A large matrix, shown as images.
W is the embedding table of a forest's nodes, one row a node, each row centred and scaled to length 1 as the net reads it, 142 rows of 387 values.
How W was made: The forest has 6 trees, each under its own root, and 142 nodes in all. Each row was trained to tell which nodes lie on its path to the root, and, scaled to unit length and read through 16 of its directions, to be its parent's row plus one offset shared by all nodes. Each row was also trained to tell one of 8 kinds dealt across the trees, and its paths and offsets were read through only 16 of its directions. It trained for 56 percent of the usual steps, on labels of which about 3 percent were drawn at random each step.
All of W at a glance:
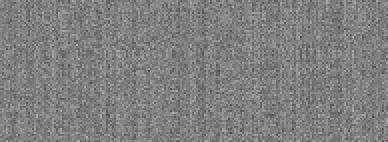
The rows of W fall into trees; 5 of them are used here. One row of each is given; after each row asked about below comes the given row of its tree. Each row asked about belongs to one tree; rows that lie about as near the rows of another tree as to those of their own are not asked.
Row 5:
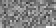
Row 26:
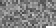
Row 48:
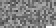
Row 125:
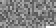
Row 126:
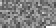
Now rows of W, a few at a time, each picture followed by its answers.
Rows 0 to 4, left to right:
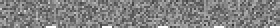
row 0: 126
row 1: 126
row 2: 26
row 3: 5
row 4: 125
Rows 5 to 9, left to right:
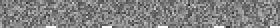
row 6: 126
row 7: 5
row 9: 5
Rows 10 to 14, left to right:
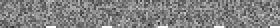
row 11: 125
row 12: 125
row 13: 26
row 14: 125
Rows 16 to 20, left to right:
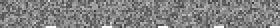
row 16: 125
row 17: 26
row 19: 126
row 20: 26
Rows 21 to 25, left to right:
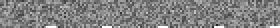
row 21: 26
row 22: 48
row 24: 126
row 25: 125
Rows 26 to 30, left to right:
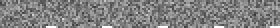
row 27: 5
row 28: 125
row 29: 48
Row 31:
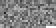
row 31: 5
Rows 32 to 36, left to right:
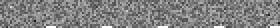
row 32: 26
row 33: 125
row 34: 125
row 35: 126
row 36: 126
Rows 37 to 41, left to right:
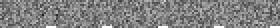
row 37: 125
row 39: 126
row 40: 48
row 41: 5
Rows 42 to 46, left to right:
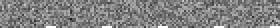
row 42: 48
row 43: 126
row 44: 125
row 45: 125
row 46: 5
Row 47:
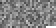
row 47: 26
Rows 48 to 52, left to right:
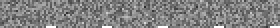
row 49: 48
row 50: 125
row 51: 126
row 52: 26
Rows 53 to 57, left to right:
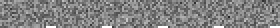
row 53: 126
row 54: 26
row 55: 125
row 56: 125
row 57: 126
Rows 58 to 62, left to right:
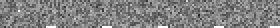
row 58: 126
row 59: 125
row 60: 5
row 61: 26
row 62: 125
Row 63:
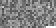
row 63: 26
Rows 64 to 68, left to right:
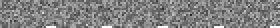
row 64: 126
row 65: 26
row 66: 126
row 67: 26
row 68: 48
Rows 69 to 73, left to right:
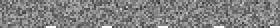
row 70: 125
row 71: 126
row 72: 126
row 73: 26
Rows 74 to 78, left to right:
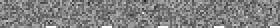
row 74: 126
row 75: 125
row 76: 26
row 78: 5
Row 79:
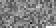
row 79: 126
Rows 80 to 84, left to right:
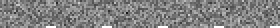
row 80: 26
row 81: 125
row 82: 26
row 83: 126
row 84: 5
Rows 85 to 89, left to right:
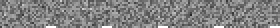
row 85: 26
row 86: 125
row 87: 48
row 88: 26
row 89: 126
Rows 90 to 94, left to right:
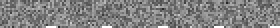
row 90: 26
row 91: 5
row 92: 126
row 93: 26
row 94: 125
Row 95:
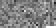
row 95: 5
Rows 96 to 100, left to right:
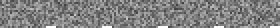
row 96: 26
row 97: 5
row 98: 26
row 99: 126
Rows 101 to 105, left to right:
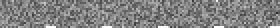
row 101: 5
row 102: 26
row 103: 5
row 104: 125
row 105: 125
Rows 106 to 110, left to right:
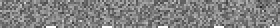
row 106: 126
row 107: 5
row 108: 125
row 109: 48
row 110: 125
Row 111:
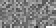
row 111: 125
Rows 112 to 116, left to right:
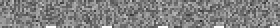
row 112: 5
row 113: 26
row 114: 26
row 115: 26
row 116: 26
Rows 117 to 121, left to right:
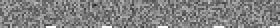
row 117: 26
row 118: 125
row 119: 26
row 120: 5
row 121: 125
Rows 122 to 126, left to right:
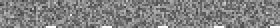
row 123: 125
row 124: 126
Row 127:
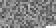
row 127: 125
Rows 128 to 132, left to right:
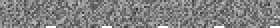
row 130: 26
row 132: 125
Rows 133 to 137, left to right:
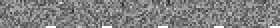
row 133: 125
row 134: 126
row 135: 126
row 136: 26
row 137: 26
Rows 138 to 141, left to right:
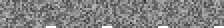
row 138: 48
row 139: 126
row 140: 26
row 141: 125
